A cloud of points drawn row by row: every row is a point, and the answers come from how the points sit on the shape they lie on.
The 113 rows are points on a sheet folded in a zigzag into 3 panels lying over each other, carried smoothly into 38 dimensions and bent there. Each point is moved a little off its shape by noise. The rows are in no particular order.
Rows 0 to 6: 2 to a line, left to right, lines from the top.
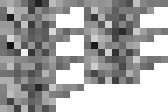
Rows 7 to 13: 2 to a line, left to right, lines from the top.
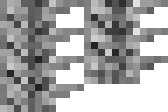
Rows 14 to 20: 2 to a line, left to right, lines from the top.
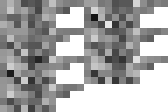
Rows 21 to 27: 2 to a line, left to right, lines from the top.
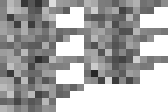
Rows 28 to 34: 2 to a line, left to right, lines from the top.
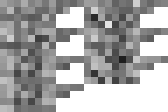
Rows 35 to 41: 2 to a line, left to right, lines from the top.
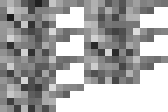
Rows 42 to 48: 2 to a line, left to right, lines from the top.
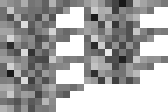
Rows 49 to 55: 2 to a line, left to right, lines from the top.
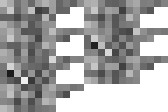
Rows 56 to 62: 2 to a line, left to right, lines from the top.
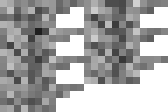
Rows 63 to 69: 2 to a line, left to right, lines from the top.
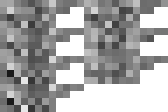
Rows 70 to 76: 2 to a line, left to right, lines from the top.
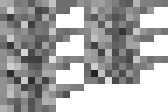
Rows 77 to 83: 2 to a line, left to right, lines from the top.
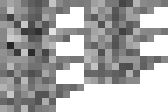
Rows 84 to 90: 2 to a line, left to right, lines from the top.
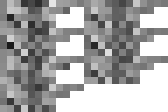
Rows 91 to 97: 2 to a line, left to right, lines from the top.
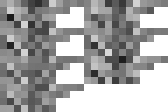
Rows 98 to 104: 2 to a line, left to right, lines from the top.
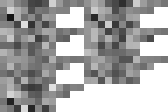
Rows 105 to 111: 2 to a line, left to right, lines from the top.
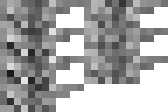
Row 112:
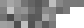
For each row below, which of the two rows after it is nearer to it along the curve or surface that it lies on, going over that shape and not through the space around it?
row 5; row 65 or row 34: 34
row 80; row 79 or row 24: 24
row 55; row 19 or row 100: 100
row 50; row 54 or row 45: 54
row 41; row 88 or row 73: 88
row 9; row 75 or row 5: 75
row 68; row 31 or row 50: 50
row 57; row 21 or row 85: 21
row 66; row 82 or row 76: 76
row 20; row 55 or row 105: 55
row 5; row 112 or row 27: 27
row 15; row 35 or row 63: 35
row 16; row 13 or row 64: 13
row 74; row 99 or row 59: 59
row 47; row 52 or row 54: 52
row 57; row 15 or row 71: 15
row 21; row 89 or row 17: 17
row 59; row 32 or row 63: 63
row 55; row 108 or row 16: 108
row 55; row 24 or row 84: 84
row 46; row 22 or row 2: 2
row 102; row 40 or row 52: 52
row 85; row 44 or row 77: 77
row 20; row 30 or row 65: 30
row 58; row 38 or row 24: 24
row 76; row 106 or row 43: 106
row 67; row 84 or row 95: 95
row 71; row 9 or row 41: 9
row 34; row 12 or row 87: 12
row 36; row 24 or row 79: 79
